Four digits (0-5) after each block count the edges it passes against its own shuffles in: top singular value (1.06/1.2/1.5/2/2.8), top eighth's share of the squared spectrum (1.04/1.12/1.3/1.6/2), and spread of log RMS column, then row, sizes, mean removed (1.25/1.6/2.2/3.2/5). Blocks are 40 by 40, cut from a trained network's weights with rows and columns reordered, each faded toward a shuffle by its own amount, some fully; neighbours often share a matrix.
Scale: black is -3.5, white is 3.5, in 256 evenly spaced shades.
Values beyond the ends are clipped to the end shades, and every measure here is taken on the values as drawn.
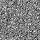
0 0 0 1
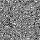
2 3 0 2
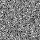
1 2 0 0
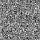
3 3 1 0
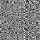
3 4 2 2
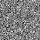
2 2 0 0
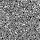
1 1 0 0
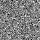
0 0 0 0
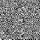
2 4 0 2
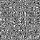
3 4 2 2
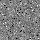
0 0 0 0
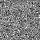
0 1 0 0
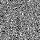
0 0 0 0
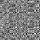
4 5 1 2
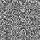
3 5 2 2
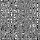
3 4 3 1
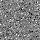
0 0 0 0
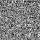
2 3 0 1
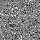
1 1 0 0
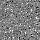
0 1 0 0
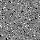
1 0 0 0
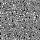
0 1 1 0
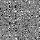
2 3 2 0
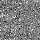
1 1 1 0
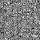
1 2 0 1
